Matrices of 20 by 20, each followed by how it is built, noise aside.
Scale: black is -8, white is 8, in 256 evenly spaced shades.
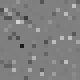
sparse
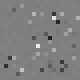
sparse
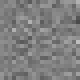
low rank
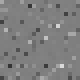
sparse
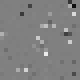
sparse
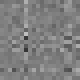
low rank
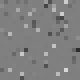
sparse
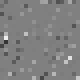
sparse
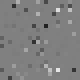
sparse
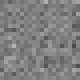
low rank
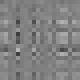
low rank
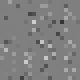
sparse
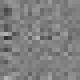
low rank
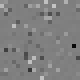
sparse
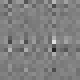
low rank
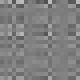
low rank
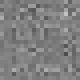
low rank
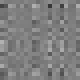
low rank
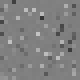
sparse
